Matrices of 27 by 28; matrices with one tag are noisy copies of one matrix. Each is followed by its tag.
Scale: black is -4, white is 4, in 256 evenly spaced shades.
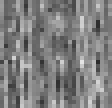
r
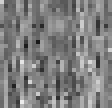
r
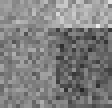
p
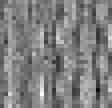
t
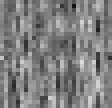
r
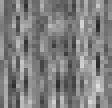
r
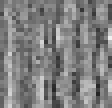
t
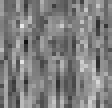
r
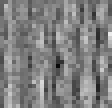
t
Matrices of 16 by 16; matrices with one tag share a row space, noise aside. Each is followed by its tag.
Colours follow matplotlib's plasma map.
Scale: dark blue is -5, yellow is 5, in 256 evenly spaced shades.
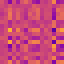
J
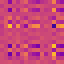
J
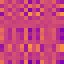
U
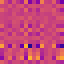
U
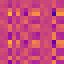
J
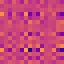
U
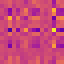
J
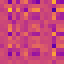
J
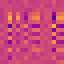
J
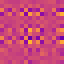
U
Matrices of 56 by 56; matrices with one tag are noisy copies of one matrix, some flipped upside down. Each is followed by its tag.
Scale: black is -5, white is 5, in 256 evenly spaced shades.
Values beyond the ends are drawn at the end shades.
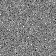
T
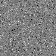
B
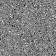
B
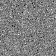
B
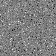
B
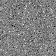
B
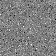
T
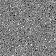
T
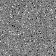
B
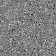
B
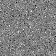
T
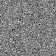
B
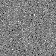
B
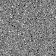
B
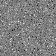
B
